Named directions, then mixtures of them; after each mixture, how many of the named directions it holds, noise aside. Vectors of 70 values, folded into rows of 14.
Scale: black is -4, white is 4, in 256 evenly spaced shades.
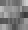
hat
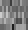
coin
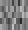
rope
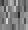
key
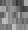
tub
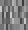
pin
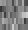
three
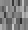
one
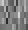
one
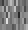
one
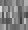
two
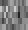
three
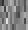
one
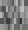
two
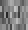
three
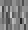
two
